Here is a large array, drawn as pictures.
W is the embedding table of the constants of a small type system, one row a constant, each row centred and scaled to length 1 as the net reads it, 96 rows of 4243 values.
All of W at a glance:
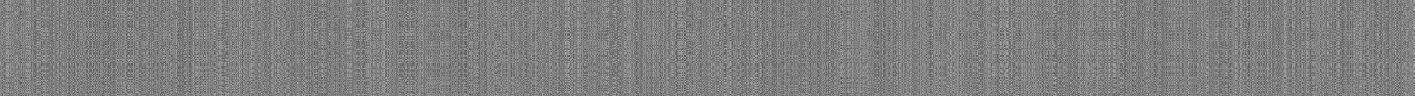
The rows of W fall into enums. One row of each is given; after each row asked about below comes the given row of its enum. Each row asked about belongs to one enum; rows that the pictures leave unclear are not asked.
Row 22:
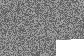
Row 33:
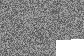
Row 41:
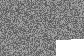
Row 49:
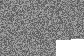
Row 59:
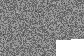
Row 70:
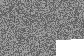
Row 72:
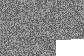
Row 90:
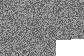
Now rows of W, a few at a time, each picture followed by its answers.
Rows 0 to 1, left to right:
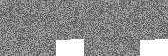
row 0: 70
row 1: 72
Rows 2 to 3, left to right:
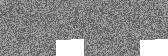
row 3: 41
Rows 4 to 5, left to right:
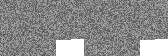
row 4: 59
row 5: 41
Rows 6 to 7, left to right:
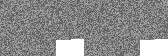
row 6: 49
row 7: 22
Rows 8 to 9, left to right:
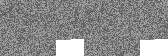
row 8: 70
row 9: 22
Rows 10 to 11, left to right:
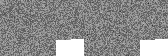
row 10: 70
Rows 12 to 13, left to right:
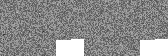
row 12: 59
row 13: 72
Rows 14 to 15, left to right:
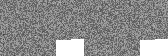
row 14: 59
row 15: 41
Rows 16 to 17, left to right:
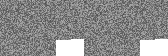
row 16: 41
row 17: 49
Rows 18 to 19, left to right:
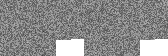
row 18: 59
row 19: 22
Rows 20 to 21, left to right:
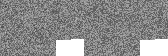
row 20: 33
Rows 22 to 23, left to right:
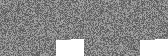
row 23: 72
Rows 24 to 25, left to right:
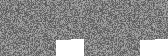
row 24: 41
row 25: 41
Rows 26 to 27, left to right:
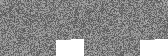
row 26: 70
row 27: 22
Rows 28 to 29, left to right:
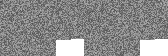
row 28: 49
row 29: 22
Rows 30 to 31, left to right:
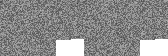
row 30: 49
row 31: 90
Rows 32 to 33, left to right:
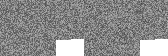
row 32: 41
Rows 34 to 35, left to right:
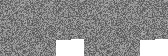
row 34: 90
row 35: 90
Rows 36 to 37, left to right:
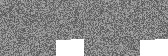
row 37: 72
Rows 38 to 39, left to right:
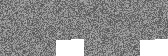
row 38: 90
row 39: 70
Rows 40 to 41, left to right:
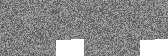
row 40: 33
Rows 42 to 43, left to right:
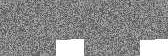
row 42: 22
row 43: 41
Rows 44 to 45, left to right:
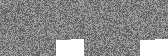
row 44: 22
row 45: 59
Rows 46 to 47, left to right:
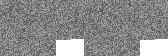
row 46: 70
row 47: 41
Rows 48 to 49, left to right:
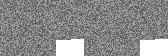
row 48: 59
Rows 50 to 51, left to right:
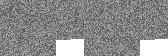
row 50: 70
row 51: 72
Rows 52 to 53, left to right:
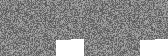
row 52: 41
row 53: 41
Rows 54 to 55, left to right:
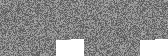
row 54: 22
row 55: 90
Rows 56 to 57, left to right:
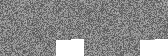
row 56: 90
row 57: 22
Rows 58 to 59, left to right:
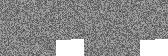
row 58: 72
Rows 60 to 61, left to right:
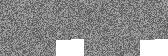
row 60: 90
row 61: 22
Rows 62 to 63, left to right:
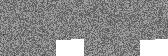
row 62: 59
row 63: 70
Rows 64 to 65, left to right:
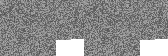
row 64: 70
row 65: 70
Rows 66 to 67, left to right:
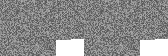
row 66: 72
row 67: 72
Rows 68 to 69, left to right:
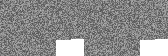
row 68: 49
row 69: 41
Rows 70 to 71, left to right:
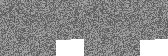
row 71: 70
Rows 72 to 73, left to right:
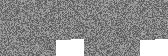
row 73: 90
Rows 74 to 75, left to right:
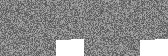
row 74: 41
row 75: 72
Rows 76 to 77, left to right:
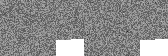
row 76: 70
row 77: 59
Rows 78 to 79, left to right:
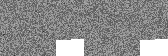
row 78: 59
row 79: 70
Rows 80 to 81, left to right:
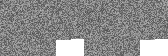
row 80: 49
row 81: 22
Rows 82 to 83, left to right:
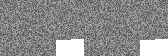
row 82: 59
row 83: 59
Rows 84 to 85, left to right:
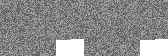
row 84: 22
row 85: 90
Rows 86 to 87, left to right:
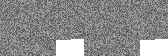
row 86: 72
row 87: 59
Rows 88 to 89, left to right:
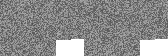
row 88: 90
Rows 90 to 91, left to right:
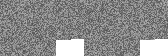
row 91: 22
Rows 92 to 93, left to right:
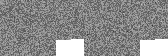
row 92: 70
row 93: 59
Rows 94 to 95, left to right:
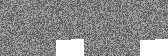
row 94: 49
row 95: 59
